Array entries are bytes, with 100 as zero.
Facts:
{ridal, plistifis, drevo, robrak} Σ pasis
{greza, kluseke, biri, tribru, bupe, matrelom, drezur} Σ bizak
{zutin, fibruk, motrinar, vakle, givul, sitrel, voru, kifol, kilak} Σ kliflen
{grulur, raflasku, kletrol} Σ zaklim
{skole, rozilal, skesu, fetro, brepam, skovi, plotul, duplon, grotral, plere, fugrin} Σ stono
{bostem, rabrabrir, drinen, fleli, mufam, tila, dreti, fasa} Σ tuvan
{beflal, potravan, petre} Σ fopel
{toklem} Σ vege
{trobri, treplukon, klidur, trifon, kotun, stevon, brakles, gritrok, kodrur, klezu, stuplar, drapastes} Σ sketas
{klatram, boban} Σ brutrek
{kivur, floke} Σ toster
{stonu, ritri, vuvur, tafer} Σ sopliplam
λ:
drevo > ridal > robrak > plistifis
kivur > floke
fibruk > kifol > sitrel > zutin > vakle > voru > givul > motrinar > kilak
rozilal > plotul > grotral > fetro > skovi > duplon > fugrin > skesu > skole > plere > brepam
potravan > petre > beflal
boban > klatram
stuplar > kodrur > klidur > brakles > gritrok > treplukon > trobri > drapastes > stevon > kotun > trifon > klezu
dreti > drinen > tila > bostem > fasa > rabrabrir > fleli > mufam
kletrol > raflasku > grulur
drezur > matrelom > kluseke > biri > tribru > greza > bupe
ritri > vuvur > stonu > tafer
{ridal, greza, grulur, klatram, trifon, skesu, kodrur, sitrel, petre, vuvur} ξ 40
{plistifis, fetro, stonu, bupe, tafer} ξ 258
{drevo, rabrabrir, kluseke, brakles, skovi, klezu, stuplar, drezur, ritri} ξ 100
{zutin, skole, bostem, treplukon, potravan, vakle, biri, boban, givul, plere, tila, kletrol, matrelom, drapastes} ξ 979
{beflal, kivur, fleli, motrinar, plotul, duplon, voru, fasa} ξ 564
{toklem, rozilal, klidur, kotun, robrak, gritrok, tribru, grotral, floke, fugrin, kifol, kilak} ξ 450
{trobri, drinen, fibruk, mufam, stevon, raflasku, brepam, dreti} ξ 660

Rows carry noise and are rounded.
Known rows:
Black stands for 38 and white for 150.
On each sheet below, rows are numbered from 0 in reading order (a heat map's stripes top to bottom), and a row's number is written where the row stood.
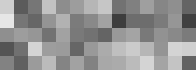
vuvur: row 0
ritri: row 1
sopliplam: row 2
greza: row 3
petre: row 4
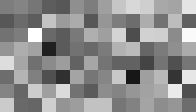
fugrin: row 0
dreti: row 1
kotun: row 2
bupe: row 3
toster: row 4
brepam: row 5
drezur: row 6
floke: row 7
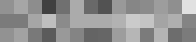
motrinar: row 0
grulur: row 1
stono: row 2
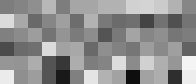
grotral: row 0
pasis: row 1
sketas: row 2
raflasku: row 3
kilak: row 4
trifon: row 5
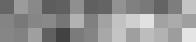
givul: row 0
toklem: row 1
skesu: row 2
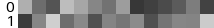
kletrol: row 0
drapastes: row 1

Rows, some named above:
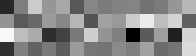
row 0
treplukon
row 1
rozilal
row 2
klezu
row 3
trobri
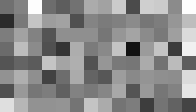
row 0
kotun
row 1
treplukon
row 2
fleli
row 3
brepam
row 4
dreti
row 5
motrinar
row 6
mufam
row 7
stonu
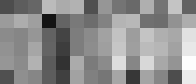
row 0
dreti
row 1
bupe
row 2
skesu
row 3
skesu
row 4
kilak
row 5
stevon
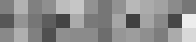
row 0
beflal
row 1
stevon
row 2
fleli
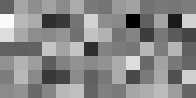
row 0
zutin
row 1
klezu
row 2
stonu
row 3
fibruk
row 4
fetro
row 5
skole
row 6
plotul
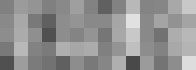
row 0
voru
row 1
skovi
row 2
rabrabrir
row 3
fasa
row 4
mufam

